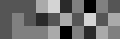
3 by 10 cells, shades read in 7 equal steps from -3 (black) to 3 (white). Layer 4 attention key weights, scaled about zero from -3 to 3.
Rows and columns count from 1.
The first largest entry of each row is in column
5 8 5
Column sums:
-3 -1 -2 -1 2 -4 -1 -3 0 0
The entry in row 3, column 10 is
0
